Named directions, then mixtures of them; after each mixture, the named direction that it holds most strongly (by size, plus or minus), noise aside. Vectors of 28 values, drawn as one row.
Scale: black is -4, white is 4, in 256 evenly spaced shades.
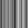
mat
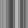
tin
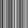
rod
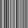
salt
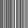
rod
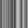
mat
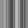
tin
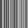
salt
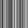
rod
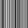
salt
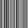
salt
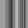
tin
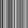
rod
